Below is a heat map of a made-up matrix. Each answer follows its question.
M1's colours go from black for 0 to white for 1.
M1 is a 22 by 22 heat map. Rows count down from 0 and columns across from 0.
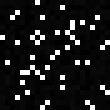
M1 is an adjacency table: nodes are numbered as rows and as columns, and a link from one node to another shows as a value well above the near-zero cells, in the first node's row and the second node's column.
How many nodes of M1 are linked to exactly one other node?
6
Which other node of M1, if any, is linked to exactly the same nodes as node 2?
node 19
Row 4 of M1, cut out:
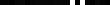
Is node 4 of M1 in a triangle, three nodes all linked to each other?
no
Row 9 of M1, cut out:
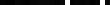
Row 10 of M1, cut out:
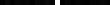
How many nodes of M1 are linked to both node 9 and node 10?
0
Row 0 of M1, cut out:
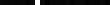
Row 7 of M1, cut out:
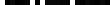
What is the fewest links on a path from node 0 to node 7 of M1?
1
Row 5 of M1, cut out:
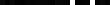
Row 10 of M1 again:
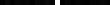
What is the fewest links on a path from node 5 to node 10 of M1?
5
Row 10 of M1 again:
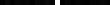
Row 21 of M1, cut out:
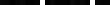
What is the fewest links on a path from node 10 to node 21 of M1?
5
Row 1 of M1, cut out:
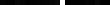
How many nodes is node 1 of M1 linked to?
1
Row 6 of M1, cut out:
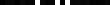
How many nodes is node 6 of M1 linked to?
3
